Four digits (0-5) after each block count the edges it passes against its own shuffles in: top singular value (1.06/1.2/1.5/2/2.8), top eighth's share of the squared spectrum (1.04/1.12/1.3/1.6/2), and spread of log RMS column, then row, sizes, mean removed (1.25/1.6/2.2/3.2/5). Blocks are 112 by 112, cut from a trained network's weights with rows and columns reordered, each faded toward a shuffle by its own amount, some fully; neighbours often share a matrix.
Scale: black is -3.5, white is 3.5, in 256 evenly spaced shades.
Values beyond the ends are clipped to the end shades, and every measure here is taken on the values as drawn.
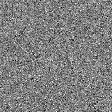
3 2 1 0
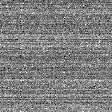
4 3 2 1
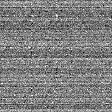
5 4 2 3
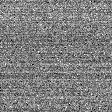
3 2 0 1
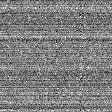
5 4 2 3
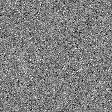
0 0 0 0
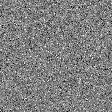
1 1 0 0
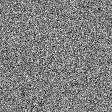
0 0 0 0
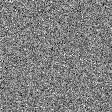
0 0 0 0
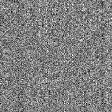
3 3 1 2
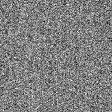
3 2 0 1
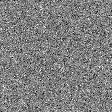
1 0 0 0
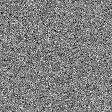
1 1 0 0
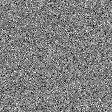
2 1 0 0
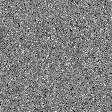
0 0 0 0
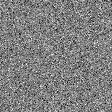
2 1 0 0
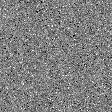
0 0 0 0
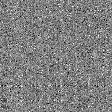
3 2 0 2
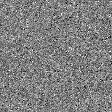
2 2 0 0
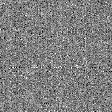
3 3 1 2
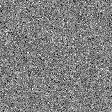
1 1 0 0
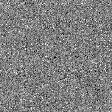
2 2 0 1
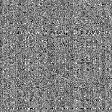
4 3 1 3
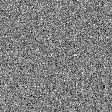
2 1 0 0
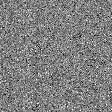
1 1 0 0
